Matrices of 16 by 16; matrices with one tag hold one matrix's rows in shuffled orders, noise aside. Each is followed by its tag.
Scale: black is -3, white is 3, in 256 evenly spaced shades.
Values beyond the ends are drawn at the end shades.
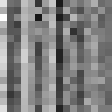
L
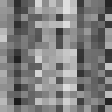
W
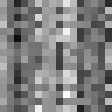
W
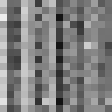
L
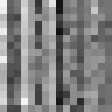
L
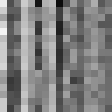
L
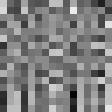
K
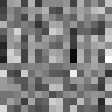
K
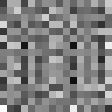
K
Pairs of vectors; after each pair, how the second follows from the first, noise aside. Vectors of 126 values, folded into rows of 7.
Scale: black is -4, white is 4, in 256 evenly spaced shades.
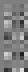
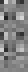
reversed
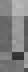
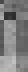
reversed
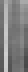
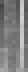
reversed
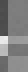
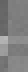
shrunk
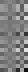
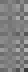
shrunk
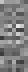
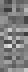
reversed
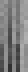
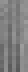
shrunk
